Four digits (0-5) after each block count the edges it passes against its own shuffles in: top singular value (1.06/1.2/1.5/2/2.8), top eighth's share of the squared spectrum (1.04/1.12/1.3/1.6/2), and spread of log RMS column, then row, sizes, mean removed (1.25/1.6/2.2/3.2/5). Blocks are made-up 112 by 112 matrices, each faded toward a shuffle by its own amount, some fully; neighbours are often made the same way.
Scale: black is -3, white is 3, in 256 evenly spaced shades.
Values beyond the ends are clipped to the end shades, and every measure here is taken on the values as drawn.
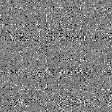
2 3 3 3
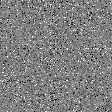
1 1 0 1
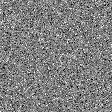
0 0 0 0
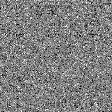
3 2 1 1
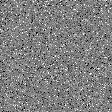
0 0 0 1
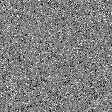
0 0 0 0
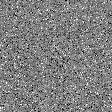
0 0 0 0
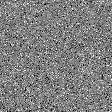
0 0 0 0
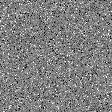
0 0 0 0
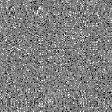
4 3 2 2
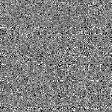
3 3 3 3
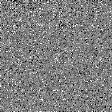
3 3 2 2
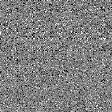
3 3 2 3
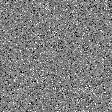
1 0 0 0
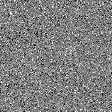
2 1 1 0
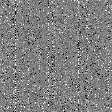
2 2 3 0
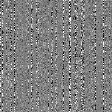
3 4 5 0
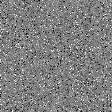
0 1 2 0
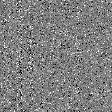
1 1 2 0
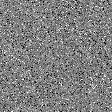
2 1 0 0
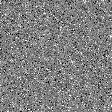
2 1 0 0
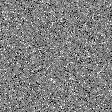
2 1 0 0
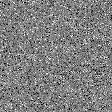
2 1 0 0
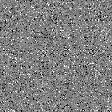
3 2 0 2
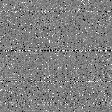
4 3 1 2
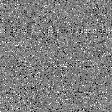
3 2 1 2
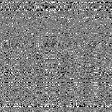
4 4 2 4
